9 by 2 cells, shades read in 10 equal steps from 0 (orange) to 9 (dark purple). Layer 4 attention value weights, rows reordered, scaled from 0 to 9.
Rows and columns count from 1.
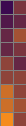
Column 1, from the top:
9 8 7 7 5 5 2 2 0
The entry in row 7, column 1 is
2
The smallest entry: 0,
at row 9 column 1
